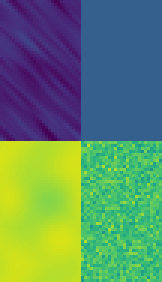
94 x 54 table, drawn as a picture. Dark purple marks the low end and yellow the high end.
It is made of 2 by 2 panels. Panel 1,1: very low, slanting down to the right, faint in contrast. Panel 1,2: low, flat. Panel 2,1: very high, smooth, faint in contrast. Panel 2,2: high, fine-grained.
